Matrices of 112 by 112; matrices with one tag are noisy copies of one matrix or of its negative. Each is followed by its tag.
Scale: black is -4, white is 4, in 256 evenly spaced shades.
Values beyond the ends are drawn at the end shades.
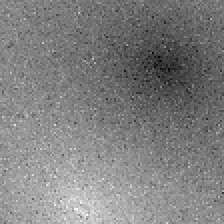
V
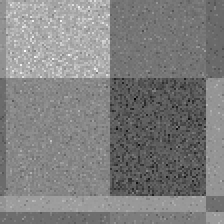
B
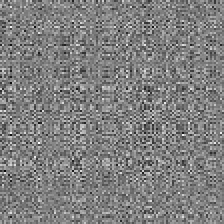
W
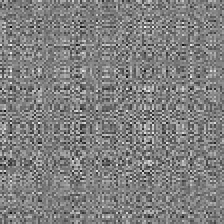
W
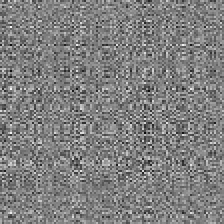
W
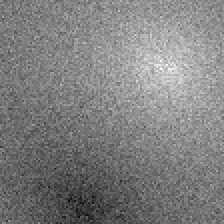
V
